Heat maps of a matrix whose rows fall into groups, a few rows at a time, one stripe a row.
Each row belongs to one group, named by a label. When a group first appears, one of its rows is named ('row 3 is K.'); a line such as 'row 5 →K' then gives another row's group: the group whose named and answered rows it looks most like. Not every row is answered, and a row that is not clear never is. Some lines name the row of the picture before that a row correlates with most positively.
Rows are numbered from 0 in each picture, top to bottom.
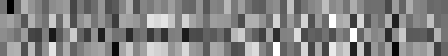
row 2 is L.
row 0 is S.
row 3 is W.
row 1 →W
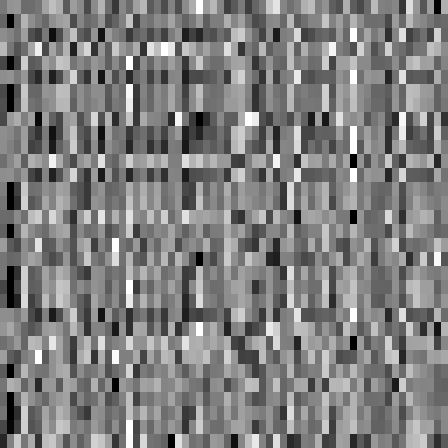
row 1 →S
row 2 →L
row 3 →W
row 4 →S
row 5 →L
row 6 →S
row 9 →L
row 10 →L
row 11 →W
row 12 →L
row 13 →S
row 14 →S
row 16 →S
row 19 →S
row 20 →S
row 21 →S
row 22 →L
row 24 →W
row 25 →W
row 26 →S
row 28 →S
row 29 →S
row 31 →W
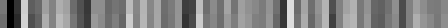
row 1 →S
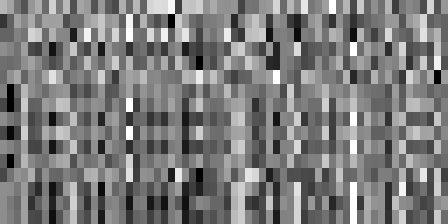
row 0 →W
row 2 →W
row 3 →L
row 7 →S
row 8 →L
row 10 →L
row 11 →S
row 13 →L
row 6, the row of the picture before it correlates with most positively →0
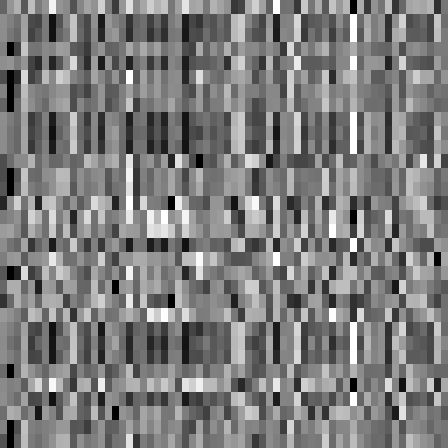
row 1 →L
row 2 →L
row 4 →L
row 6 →S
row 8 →L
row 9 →L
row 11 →W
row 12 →S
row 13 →S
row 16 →W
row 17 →L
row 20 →W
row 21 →W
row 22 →W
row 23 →L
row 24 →L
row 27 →W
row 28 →L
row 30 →S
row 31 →S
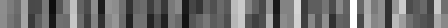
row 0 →L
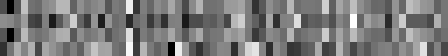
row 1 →L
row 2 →S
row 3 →W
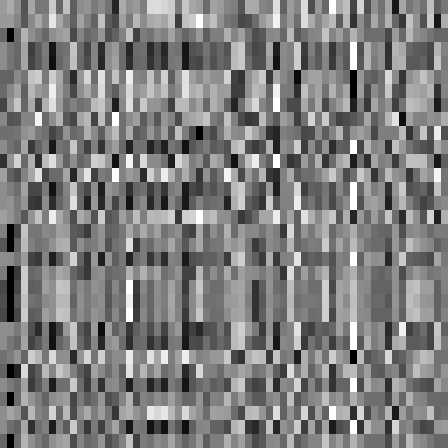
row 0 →W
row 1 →W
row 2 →S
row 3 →L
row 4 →L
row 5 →W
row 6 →W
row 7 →W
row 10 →L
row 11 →W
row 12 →W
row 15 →W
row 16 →S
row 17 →S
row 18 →L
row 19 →S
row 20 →S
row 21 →S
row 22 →S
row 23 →L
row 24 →L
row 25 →W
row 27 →L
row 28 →S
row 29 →W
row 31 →S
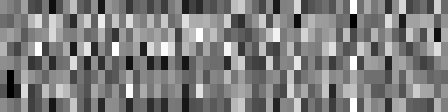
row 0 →L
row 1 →W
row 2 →W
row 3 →W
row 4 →L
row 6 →S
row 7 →L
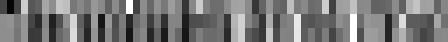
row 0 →S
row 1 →L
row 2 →L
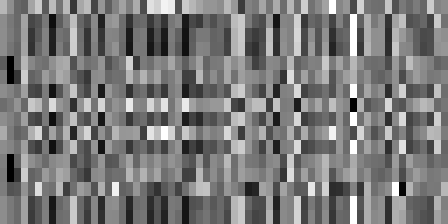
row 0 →W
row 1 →L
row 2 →L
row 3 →L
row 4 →S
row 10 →L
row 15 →L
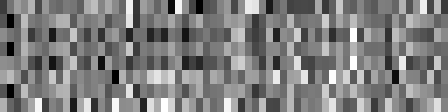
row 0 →W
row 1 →S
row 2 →L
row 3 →S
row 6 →S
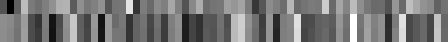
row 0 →S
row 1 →L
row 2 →L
